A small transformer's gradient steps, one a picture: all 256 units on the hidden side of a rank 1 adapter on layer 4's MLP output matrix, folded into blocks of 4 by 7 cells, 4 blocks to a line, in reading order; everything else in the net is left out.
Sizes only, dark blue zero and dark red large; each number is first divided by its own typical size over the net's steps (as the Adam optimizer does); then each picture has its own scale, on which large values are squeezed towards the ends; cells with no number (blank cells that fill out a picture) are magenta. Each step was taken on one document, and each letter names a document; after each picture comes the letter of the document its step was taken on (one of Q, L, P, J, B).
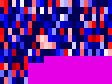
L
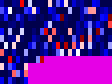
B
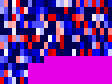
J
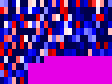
J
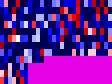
J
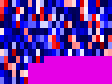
L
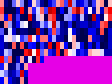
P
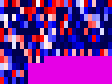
P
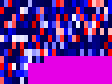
J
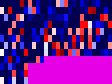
B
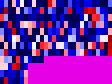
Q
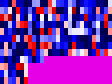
L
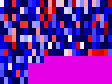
P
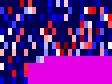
B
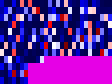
B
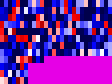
J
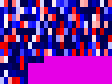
J
